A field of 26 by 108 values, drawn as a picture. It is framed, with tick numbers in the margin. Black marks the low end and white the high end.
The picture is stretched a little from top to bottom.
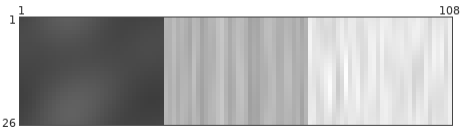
It is made of 1 by 3 panels. Panel 1,1: low, smooth, faint in contrast. Panel 1,2: high, streaked downward, faint in contrast. Panel 1,3: very high, streaked downward, faint in contrast.
